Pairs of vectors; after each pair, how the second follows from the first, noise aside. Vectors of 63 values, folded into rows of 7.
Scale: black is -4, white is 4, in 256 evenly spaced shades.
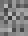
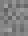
shrunk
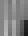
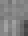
shrunk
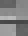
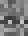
sign-scrambled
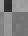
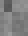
shrunk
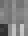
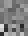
sign-scrambled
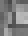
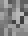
sign-scrambled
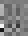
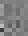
shrunk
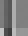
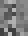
sign-scrambled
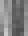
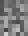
sign-scrambled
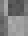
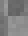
shrunk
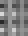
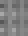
shrunk
